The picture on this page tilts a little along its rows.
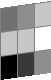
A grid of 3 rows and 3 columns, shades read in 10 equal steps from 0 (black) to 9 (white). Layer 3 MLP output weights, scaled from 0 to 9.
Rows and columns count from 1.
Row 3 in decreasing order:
5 2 0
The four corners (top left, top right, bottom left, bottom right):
4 7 0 5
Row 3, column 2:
2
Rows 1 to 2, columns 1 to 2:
4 5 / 7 7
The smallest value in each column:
0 2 5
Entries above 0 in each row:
3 3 2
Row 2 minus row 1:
3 2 2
